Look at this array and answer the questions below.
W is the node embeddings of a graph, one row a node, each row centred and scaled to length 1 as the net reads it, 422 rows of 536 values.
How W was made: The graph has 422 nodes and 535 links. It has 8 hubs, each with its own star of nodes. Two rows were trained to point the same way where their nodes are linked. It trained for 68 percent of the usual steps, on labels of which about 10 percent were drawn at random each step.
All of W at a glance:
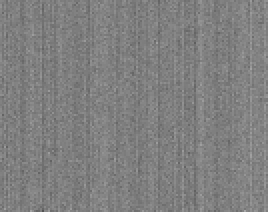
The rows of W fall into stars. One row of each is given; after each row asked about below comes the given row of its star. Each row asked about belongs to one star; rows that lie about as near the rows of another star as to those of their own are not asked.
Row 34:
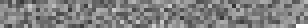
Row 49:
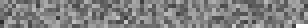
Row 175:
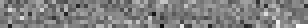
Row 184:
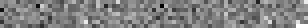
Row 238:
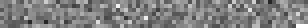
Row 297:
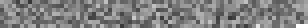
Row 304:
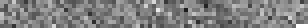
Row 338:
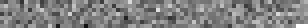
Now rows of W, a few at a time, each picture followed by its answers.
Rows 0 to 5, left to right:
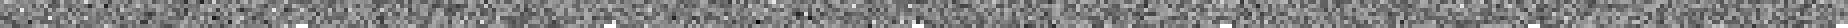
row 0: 238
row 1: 304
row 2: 297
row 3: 338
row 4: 304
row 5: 238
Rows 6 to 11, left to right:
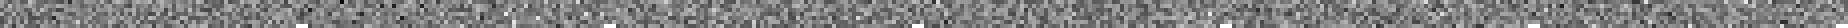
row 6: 175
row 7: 338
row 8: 304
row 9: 304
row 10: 49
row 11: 49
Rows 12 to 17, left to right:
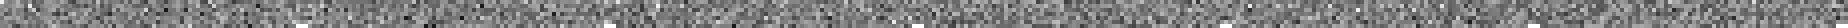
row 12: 49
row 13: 34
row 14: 175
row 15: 338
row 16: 34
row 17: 297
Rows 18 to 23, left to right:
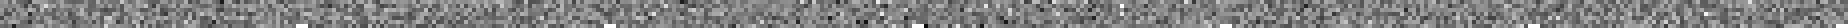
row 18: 304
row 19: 175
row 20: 175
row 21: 338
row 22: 175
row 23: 49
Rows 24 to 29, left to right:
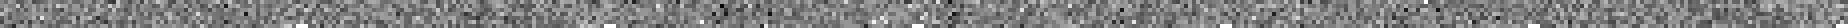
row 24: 34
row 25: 304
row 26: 184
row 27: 304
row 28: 175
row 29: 304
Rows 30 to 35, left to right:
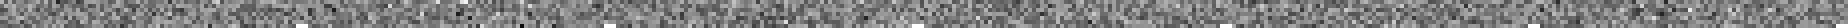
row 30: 297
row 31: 297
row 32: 238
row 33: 297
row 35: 297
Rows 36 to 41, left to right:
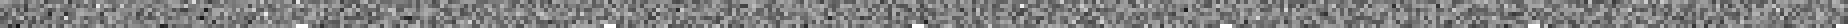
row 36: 175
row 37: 34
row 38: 175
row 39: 184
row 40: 297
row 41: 175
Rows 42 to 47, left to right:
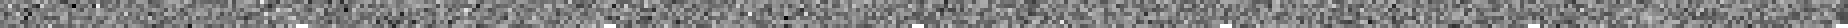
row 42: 175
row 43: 338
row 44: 175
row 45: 49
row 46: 238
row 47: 175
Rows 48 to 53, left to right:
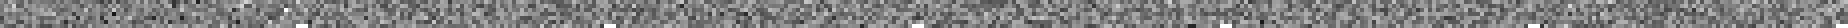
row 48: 34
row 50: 338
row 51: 297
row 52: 304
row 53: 184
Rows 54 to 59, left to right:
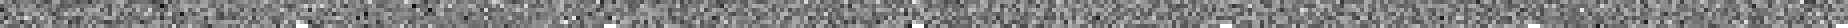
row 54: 297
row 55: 184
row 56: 34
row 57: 338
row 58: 49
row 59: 338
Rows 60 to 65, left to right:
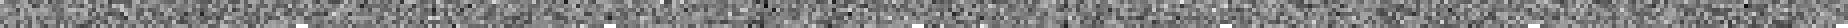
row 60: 34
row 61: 184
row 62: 238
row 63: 304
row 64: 238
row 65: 304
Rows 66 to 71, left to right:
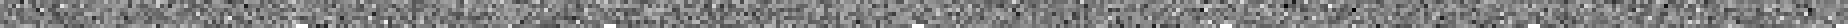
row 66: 338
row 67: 175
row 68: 184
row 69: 297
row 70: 184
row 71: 304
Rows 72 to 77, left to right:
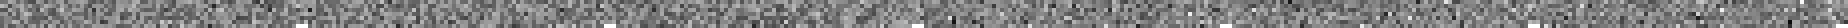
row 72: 338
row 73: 238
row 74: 338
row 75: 238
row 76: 297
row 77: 175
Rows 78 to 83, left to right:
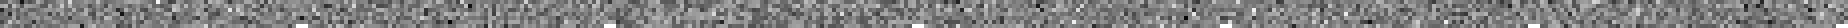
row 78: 338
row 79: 297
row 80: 238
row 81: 338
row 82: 238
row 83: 304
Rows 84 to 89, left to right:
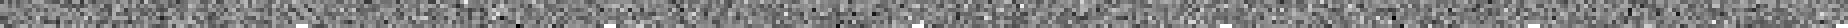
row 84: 238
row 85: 297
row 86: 304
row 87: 175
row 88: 238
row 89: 304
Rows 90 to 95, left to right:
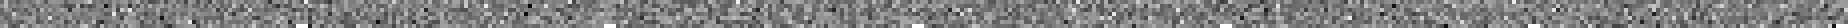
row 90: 238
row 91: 338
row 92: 49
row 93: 297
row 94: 297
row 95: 34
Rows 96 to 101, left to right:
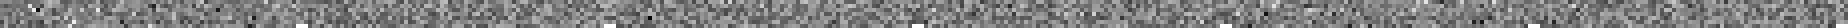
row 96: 49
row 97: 338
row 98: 175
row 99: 175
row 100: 175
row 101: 297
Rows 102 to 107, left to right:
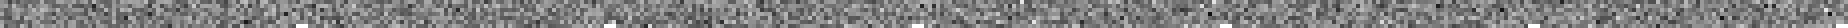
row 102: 238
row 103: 304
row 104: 338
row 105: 49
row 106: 304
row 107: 34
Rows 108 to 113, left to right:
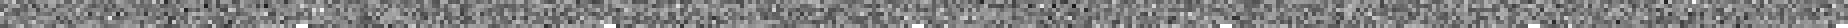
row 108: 304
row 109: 34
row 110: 338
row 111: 238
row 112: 238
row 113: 297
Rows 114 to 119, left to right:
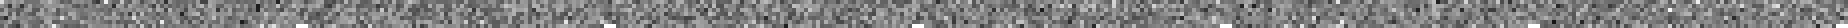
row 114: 49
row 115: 184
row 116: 304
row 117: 238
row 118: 49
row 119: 297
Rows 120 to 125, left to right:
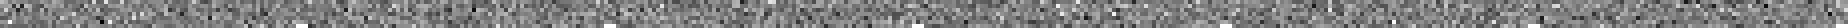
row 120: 49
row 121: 49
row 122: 297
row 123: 297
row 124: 49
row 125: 34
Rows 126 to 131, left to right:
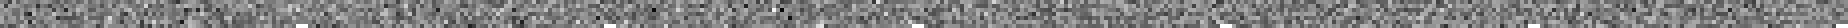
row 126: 304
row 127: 175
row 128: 338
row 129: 184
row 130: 297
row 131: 304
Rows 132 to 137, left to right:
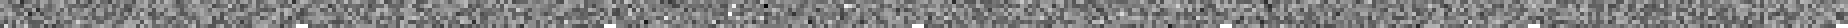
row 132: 175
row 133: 297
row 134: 238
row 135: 297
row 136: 338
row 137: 184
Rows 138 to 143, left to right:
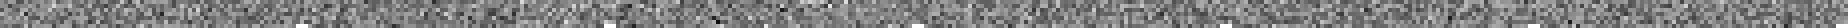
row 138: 34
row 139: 297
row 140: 49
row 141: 297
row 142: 297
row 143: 238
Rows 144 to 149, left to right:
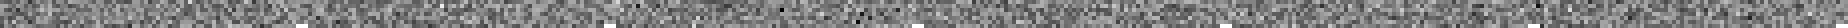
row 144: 338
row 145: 297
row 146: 49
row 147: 238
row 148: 175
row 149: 184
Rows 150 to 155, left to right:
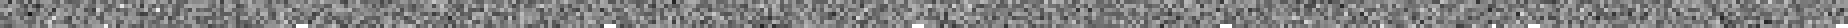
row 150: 304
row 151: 49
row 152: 238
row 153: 184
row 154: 49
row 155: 34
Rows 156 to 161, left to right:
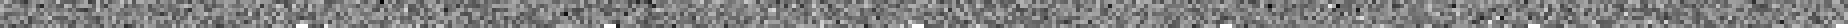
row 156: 304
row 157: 304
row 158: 338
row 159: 297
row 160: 184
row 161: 49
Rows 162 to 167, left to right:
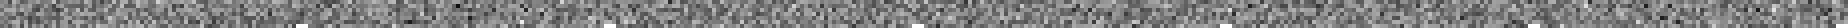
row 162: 175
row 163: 238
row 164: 49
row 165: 34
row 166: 297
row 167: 238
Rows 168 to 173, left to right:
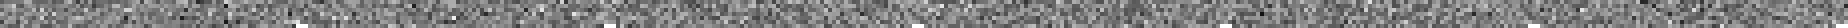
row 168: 34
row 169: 238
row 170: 49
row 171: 34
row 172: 184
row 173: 338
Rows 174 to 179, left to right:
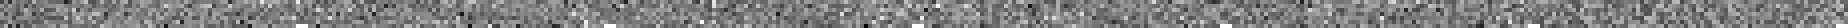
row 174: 175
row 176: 184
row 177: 184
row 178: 175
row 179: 49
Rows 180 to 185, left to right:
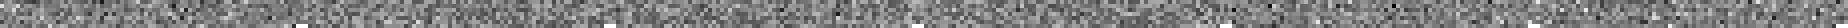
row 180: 34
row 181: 304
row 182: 338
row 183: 304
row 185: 297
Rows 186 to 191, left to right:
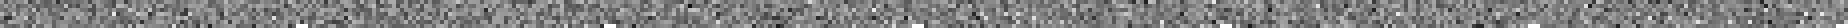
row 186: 297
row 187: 175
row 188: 175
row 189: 175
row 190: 49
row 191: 304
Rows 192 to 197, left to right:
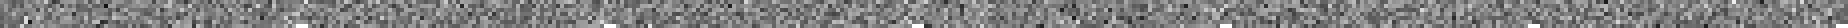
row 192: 238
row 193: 34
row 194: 338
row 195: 304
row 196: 175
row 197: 175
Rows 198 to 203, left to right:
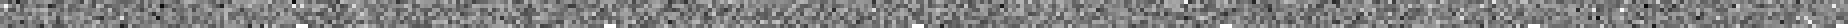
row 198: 184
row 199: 304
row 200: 175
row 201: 175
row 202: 338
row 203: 184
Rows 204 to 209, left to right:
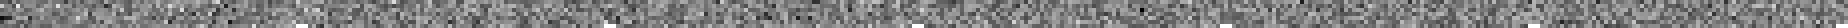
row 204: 34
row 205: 175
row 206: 34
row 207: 304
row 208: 238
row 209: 297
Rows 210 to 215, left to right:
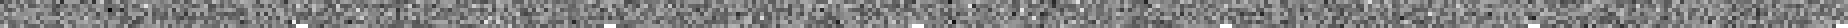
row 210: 184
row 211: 238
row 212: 238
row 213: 304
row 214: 184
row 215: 34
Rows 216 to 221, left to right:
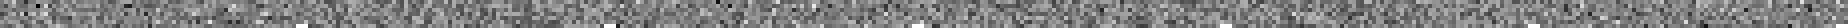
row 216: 304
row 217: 304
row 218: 338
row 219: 238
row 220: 184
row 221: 175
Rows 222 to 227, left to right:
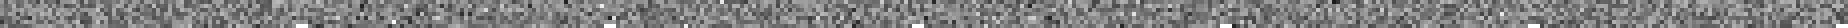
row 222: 238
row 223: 184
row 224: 49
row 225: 34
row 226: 338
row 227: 175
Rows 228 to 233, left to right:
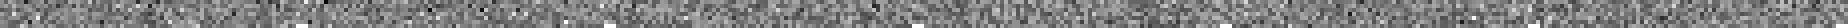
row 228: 238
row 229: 184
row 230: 184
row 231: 49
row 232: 304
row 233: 49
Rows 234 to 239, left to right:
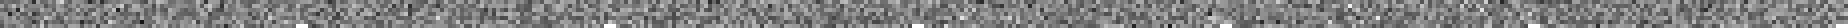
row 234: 338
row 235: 304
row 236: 34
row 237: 238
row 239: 338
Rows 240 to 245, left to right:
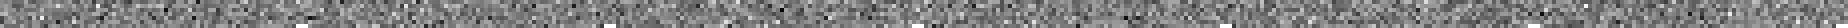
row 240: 34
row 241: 34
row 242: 49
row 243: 175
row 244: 49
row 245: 297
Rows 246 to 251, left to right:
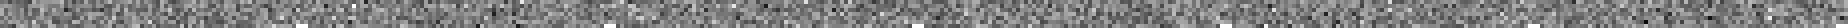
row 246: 304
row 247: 297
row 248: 238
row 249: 304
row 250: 338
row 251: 338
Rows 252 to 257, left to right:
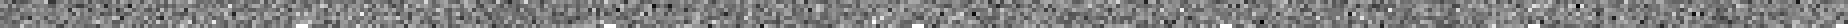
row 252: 238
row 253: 34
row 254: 184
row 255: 175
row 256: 304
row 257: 184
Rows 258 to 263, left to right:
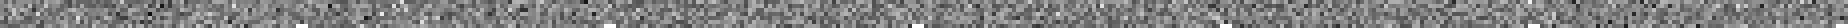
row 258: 297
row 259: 49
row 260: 175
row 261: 184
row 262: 175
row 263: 338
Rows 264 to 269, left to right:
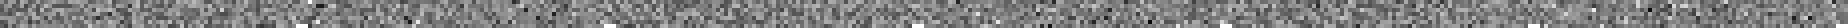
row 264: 338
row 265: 49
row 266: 297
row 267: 34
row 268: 297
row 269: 184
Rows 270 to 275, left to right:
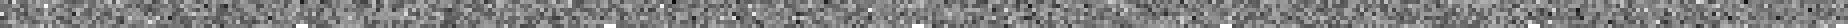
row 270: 304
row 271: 238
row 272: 297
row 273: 184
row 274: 304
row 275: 338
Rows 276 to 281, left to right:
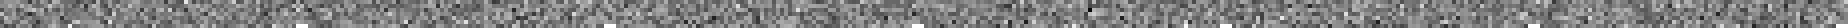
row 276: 49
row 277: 238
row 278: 34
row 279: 49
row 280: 238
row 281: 238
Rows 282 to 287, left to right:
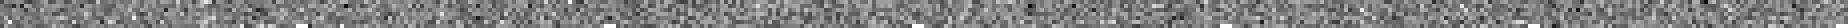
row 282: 49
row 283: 338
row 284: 175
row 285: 238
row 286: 238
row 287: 49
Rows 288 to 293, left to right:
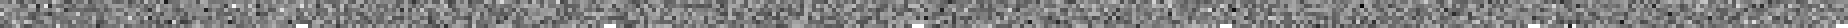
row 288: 304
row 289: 338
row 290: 238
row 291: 34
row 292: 338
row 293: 338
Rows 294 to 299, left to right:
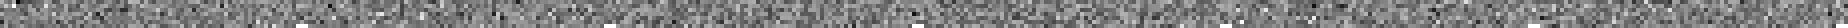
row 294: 184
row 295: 297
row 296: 34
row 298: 49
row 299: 34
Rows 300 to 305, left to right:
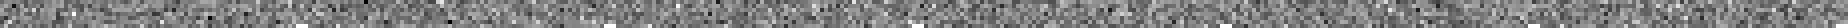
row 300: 49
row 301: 297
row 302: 338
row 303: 175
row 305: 238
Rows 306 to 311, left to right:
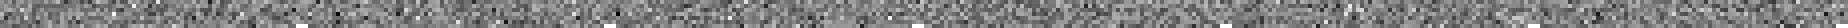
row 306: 297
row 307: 304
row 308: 297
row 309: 297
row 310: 238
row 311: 49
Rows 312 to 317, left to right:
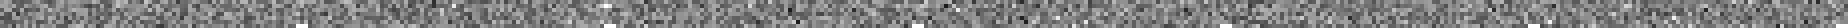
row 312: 238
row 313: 304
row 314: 297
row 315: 49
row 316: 184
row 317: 49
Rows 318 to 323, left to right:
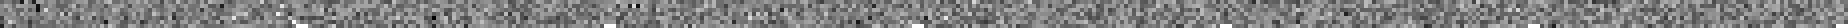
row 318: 338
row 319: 34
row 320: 49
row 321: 175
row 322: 34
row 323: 49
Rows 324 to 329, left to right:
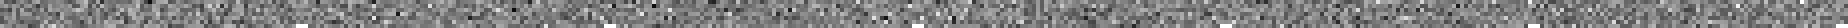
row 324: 338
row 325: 175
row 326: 184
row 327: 238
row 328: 34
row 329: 338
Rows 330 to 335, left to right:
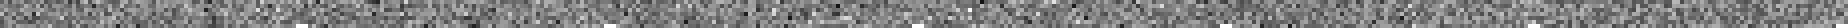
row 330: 175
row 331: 175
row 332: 338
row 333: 297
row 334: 338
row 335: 34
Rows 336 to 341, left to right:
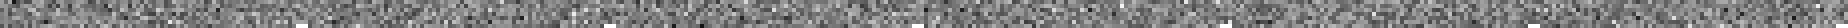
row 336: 238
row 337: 175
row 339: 338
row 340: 175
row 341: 49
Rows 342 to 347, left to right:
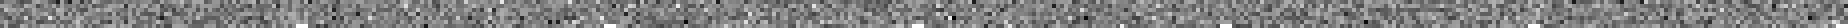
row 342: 238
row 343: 175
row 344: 338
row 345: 238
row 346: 34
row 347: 34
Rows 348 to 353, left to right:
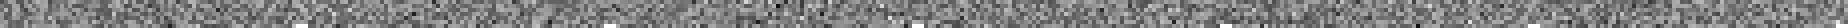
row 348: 238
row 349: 338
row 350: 297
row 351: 175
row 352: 338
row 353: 34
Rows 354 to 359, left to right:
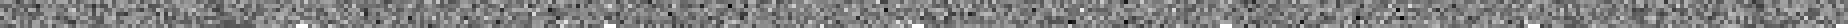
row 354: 304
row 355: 184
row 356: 338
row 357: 238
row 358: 338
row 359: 304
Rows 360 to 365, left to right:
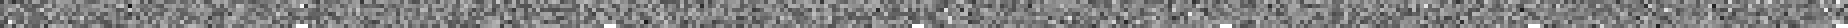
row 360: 338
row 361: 238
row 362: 297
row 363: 238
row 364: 238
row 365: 34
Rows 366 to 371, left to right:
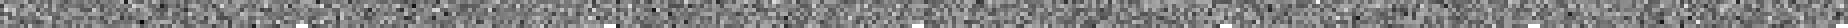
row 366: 297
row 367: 34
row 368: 338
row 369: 238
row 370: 238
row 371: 304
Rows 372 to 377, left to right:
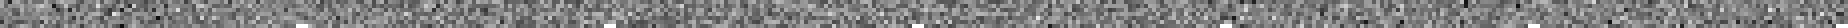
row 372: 184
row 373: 238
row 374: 175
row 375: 304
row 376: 34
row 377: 304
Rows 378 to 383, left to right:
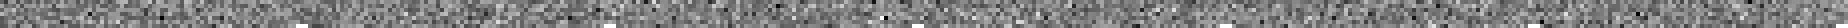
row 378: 175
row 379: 238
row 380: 184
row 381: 238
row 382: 34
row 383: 184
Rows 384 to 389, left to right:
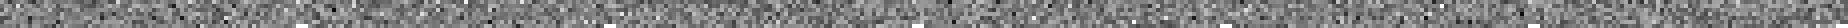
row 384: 34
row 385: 297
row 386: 34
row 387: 304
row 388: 34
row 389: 175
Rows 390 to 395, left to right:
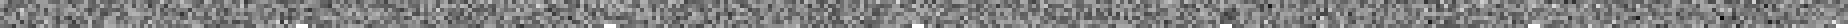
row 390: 304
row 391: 238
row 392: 34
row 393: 175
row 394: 304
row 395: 34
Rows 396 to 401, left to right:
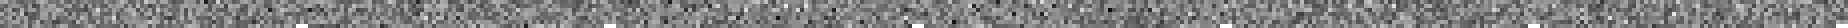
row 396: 304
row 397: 49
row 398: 238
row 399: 304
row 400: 34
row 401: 184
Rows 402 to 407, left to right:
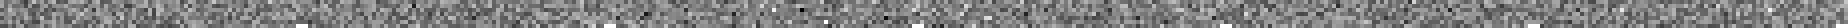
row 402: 175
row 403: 238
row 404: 304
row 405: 175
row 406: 238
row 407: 184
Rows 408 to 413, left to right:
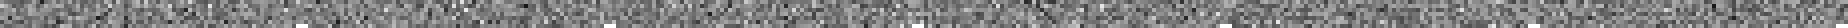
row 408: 34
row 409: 304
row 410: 338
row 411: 338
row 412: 304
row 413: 34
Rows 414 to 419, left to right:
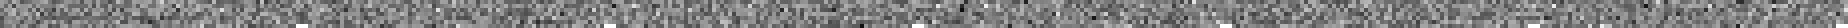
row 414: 175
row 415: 34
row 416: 304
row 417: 338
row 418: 338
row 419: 34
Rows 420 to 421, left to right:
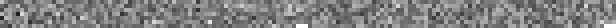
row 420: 304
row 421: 49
